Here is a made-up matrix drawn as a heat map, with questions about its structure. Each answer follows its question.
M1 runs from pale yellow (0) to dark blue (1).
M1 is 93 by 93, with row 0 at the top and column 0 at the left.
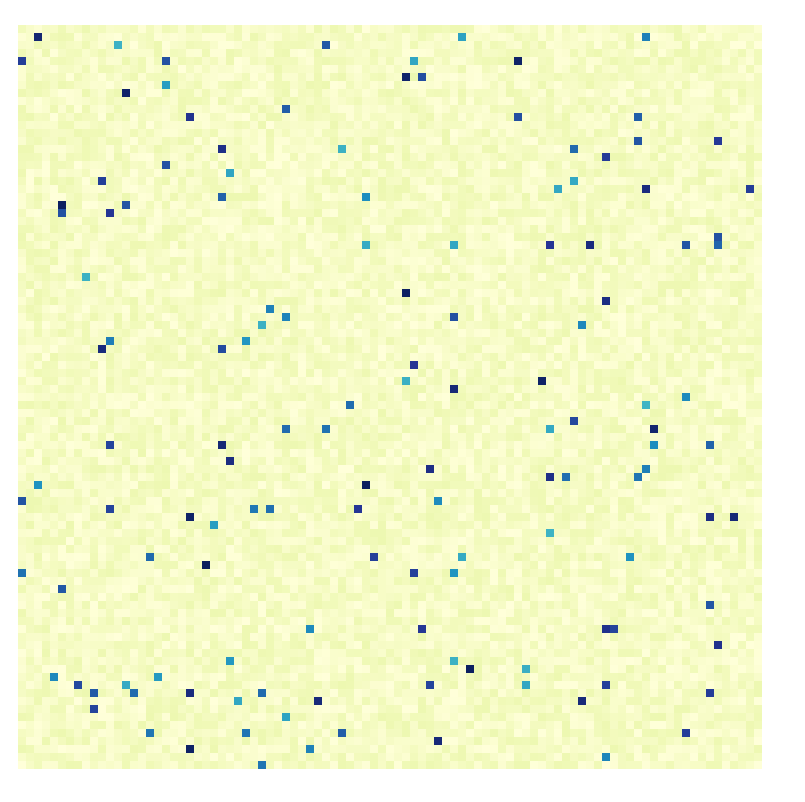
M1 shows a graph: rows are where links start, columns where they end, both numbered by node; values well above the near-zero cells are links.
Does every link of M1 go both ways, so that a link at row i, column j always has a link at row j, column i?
no
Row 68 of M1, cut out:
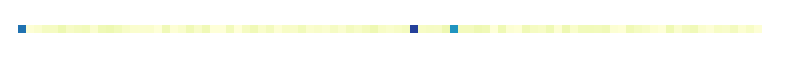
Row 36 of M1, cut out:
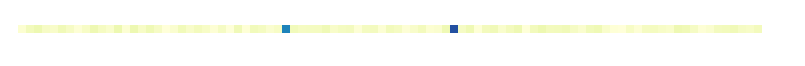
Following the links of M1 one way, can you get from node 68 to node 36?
no
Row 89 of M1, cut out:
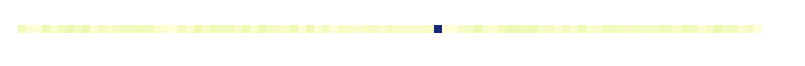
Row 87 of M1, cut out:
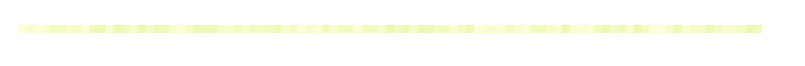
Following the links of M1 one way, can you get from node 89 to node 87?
yes
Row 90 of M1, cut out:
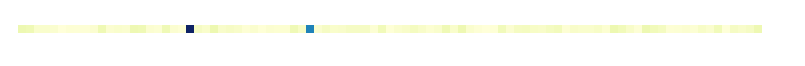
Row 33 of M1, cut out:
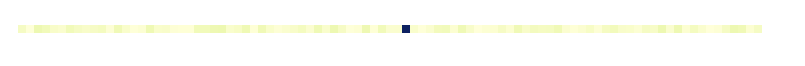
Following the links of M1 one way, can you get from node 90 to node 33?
yes
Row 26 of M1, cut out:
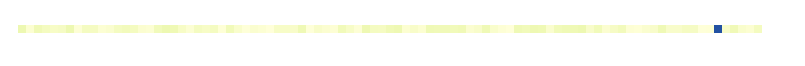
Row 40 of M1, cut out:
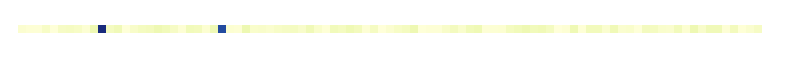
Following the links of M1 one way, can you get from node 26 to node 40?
no
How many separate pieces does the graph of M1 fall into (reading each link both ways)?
6
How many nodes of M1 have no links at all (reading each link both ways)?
5
